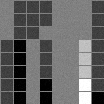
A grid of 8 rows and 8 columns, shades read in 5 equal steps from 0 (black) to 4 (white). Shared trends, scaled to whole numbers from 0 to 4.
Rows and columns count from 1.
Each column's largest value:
2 1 2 2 2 2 4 1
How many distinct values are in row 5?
4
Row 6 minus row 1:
-1 -1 1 0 0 0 1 0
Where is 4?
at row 7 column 7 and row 8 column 7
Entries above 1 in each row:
4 4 5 4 4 4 4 4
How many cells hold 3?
3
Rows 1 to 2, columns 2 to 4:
1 1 1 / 1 1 1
